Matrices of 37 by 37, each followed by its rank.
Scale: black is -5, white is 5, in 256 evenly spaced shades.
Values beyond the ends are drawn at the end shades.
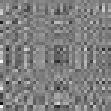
three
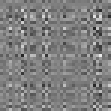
two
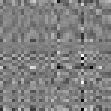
three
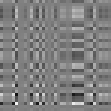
one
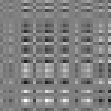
one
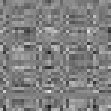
three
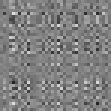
three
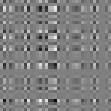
one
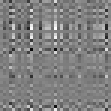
two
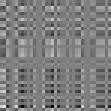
one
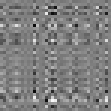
two
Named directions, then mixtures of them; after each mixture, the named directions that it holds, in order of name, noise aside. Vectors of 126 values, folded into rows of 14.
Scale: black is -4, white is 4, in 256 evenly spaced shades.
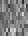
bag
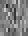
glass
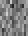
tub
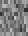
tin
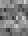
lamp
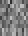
bag, tub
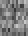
glass, lamp, tub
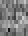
glass, lamp, tub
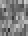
bag, lamp, tub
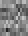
bag, lamp, tin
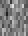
tub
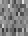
bag, tin, tub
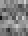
lamp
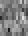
bag, lamp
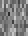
bag, glass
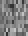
bag, tin, tub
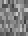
tin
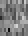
bag, glass, lamp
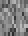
bag, glass, tin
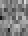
bag, lamp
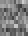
bag, lamp, tin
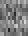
glass, lamp, tin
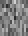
glass, tin, tub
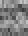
lamp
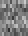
glass, lamp, tin
